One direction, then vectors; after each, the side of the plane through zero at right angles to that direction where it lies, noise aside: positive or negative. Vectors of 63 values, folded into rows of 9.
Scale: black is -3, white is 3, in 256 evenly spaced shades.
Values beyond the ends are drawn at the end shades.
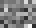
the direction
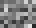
positive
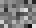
negative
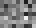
negative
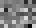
negative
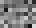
negative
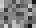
negative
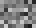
negative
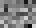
negative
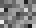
negative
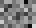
negative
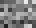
positive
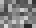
negative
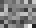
positive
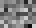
negative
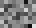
negative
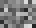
positive
